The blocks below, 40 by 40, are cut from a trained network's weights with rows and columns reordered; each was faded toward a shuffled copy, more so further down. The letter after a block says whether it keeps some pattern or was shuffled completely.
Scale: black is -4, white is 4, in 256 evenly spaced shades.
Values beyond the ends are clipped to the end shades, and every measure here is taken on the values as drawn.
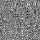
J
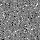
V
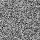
V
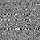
J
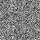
V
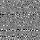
J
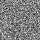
V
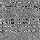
J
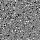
V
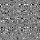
J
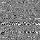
J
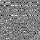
J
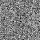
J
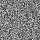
V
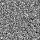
V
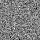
V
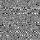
J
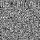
J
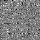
J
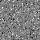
V
